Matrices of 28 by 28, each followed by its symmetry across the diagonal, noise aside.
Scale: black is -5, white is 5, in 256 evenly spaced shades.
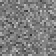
neither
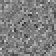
symmetric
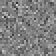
antisymmetric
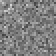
symmetric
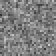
antisymmetric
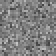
antisymmetric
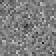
symmetric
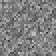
symmetric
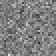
neither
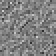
symmetric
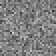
neither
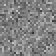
symmetric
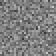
neither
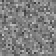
antisymmetric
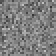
neither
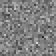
antisymmetric
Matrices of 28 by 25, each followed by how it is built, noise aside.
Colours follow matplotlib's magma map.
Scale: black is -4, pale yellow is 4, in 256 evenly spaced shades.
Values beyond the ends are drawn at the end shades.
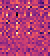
low rank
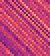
Toeplitz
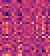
low rank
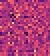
low rank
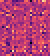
low rank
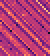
Toeplitz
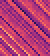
Toeplitz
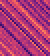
Toeplitz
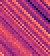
Toeplitz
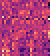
low rank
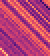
Toeplitz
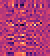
low rank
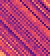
Toeplitz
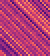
Toeplitz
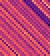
Toeplitz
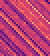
Toeplitz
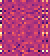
low rank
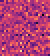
low rank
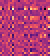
low rank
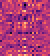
low rank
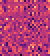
low rank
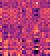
low rank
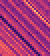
Toeplitz
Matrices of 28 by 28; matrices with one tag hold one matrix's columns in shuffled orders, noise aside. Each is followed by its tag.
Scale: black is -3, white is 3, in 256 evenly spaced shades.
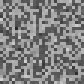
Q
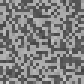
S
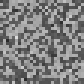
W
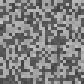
W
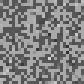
Q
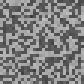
S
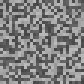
S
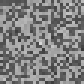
Q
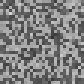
W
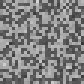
W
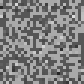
Q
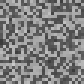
S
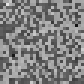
W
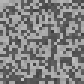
W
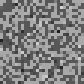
S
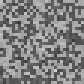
W
